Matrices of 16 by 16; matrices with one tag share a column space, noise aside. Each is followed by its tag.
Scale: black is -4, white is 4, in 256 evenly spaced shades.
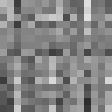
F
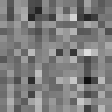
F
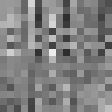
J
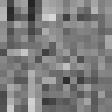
F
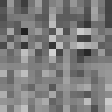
J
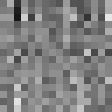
F
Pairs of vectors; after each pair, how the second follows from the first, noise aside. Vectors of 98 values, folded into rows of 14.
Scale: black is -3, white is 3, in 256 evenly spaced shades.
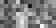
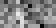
sign-scrambled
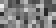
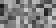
sign-scrambled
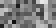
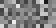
sign-scrambled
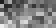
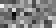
shuffled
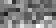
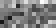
wrapped around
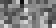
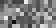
shuffled
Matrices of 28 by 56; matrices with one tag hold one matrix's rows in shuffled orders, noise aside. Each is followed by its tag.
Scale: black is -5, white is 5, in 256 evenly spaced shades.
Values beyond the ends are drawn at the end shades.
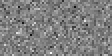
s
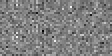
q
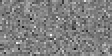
s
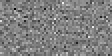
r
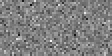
s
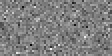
s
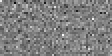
r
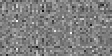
q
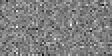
q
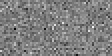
r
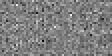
q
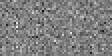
q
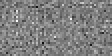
q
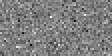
s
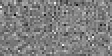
r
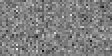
q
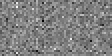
q
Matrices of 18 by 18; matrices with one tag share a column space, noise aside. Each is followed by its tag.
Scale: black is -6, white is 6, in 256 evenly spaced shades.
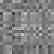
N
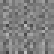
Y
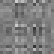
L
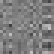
Y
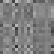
L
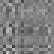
L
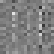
N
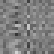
Y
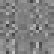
Y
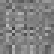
N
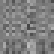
Y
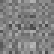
Y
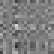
Y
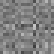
Y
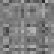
L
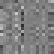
N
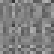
L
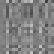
L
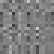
N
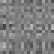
Y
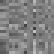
Y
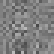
Y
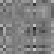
L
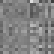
L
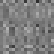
L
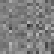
Y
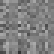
Y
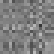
Y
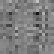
N
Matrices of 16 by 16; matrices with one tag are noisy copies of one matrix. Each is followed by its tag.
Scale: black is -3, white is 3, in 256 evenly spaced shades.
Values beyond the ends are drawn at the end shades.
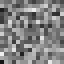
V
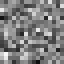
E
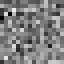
V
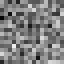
V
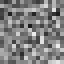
V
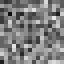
V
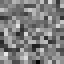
E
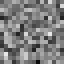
E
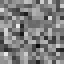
E
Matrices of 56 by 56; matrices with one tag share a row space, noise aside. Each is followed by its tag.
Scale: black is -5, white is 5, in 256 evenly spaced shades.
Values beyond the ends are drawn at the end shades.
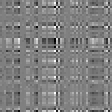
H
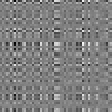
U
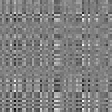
U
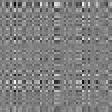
U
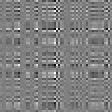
H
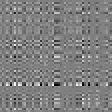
U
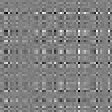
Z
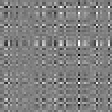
Z
